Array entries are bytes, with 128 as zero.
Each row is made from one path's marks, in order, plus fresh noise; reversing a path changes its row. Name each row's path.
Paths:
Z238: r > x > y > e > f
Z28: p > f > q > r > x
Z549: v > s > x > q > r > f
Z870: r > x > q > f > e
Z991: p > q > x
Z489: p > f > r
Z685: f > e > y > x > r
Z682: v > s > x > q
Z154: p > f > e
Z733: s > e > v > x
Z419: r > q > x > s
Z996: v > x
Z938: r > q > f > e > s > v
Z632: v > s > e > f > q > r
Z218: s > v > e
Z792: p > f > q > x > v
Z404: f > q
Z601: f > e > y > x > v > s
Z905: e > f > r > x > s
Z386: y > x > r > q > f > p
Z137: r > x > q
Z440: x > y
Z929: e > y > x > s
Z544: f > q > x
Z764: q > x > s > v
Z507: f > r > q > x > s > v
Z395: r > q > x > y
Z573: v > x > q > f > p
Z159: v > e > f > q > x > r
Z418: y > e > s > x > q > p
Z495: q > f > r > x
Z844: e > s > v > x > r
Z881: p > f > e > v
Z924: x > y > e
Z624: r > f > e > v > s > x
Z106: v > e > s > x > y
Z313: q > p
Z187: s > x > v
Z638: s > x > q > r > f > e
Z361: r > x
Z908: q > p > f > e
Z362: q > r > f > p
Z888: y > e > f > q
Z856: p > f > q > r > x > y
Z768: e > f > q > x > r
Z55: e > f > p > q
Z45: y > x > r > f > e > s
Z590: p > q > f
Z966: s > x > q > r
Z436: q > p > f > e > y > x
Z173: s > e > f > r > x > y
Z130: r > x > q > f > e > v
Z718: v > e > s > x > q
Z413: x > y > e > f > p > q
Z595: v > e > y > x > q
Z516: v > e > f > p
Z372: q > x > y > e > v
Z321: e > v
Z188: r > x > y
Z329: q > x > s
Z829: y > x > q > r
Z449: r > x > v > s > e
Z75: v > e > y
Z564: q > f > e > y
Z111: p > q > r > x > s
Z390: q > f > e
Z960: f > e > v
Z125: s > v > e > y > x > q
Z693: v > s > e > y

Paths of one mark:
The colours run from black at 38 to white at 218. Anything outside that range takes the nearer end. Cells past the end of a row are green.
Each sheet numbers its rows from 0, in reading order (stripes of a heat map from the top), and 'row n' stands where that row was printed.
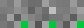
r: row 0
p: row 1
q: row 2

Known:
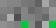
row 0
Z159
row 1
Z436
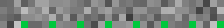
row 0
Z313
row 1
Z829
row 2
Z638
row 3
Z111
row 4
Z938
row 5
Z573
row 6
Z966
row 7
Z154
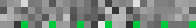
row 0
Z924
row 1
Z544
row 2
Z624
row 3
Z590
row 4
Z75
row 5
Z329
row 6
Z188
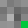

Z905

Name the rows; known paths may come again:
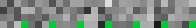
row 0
Z154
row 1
Z111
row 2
Z685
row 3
Z75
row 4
Z188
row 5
Z844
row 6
Z440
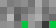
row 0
Z905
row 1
Z996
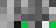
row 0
Z187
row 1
Z590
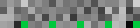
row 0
Z595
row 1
Z507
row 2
Z938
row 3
Z881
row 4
Z733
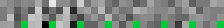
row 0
Z624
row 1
Z106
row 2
Z218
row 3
Z395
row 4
Z573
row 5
Z329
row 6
Z991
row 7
Z413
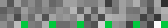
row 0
Z390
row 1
Z768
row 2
Z829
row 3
Z495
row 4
Z372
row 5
Z362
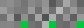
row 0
Z638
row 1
Z870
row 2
Z419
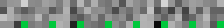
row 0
Z924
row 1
Z238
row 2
Z718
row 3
Z966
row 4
Z564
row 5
Z125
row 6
Z960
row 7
Z173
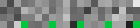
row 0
Z55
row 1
Z361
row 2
Z449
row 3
Z888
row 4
Z929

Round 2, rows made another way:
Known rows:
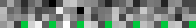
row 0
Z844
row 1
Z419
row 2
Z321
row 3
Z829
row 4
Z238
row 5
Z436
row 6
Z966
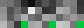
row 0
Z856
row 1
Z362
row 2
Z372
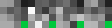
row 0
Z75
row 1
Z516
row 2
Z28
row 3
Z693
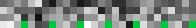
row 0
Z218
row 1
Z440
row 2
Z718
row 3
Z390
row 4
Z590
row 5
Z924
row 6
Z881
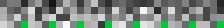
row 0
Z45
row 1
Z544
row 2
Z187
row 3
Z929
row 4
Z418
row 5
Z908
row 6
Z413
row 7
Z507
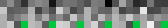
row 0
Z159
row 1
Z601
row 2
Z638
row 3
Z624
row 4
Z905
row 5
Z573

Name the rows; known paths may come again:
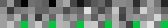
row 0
Z682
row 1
Z137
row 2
Z106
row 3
Z386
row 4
Z685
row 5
Z733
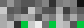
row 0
Z768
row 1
Z130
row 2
Z601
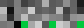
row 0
Z489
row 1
Z881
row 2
Z507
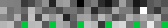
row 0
Z125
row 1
Z238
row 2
Z188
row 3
Z111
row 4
Z764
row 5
Z516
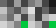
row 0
Z888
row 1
Z544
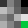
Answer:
Z495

